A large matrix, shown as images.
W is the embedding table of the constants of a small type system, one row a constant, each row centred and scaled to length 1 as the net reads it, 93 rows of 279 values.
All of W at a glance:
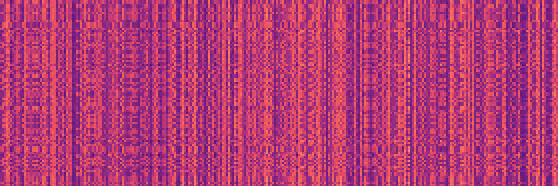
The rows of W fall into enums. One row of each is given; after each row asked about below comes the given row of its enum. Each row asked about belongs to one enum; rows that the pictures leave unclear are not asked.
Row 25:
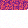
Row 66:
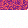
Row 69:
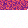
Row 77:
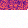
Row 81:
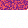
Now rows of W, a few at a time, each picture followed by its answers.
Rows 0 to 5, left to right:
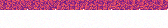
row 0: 69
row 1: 69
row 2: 25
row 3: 25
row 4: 66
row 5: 66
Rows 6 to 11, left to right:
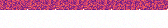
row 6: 69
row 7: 66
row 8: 66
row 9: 66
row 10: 25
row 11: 81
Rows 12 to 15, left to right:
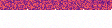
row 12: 81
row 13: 81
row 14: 69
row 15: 77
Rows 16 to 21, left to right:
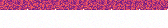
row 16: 66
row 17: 81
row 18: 66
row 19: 66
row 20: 25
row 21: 69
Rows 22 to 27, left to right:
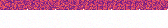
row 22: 81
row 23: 69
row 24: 66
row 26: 25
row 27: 69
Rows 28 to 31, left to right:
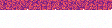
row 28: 69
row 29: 25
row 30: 69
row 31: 25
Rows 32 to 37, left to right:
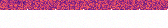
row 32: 77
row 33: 69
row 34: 25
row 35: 81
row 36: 66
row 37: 69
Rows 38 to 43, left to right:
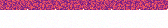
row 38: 69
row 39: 81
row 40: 81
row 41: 69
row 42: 25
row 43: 81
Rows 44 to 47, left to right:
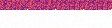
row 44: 69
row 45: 66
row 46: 25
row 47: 25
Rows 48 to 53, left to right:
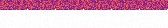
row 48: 66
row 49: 81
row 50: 66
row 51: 81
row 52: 81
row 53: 69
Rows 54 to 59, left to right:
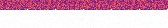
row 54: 69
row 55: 66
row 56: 25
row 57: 81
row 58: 66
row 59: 81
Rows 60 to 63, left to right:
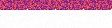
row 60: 81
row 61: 66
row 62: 81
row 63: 81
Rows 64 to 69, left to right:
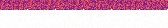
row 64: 25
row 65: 66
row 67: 81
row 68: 25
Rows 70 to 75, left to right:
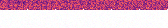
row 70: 77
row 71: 25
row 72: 81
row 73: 69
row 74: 69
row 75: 69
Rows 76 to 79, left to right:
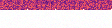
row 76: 66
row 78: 25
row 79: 81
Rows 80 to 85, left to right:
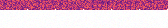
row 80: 69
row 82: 69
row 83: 77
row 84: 25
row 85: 81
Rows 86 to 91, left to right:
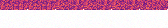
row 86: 25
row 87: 25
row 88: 66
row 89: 66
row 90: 66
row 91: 69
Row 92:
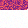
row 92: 66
